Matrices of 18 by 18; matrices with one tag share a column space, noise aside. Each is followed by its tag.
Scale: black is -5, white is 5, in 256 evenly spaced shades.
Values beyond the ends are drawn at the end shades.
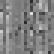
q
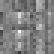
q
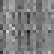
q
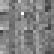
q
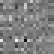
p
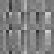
q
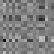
p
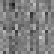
q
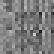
q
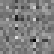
p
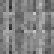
q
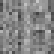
q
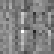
q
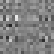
p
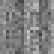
q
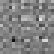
p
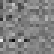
p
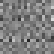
p
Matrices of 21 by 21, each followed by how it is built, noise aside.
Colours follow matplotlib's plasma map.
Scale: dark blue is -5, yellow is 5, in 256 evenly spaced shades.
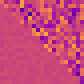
upper triangular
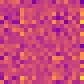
low rank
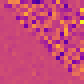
upper triangular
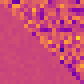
upper triangular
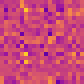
low rank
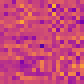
low rank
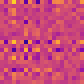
low rank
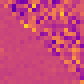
upper triangular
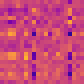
low rank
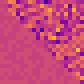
upper triangular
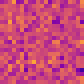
low rank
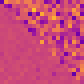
upper triangular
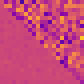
upper triangular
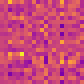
low rank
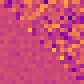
upper triangular
